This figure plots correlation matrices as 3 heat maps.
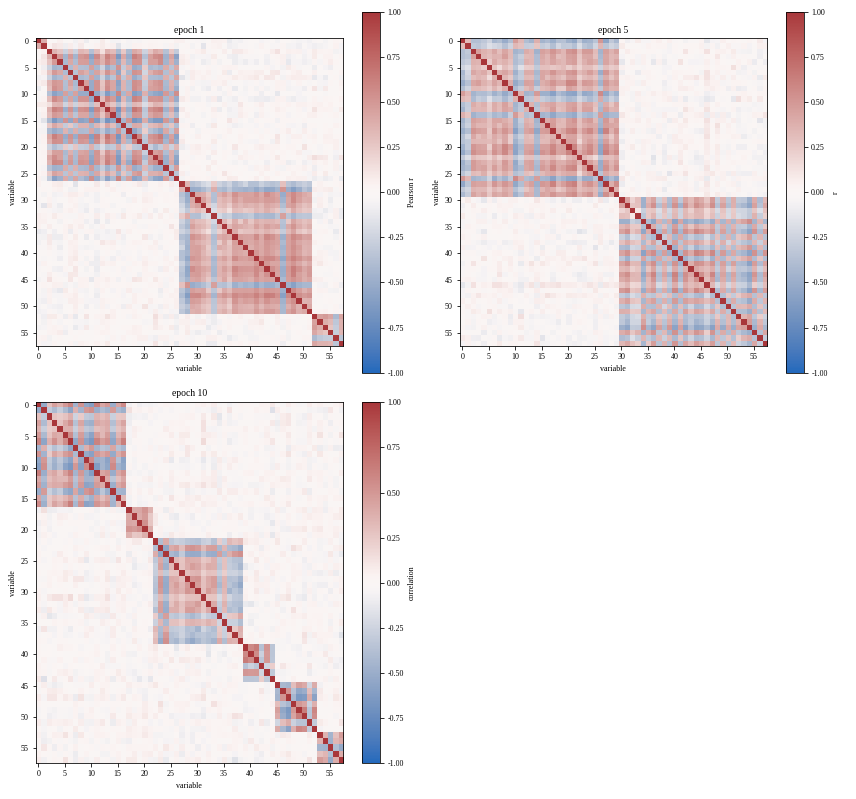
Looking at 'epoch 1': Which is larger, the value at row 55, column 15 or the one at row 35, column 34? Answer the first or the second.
the second
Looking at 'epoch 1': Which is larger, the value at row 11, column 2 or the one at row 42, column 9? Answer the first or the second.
the first
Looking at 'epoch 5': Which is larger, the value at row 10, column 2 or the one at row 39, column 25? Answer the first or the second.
the second
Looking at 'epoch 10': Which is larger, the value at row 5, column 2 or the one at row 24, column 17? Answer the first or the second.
the first
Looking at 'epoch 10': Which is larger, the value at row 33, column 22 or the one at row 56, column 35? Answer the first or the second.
the second
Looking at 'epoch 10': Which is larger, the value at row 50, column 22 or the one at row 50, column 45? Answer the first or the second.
the second
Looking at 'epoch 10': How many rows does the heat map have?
58
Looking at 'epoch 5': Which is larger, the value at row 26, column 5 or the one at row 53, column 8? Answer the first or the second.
the second
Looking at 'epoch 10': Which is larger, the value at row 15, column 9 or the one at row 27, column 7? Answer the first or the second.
the second
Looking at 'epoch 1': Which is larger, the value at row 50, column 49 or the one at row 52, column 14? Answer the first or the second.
the first
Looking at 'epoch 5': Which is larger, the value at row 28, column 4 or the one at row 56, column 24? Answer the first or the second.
the first
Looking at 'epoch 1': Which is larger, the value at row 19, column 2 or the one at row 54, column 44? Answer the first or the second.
the first
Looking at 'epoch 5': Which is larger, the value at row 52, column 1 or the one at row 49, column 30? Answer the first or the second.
the second
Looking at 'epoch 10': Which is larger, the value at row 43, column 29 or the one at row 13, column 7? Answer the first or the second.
the first
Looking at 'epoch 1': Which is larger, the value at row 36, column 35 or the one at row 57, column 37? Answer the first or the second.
the first
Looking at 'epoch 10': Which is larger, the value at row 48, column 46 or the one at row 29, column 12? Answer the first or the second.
the second
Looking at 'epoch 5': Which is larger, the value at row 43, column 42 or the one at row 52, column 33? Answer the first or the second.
the first
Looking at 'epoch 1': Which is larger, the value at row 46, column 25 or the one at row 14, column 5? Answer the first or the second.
the first
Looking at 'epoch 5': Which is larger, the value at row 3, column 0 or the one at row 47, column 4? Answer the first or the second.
the second
